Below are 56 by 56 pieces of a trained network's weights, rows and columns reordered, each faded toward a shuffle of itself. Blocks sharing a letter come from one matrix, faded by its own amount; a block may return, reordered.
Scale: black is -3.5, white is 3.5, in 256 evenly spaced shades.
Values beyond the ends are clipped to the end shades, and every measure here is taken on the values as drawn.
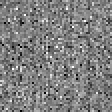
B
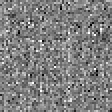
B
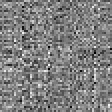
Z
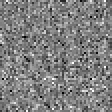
B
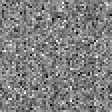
B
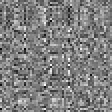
Z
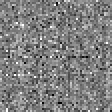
B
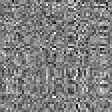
Z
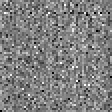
B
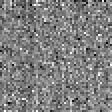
B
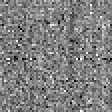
B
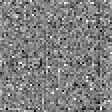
B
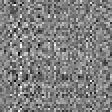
Z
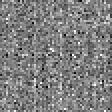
B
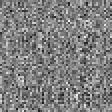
Z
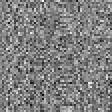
Z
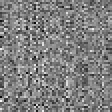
Z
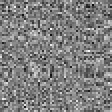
Z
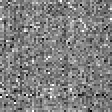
B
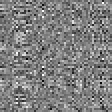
Z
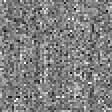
B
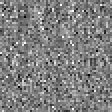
B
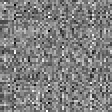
Z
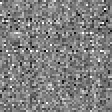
B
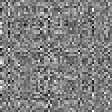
Z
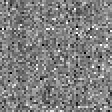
B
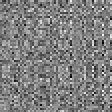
Z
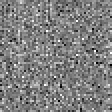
B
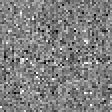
B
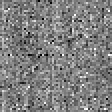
B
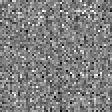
B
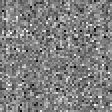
B
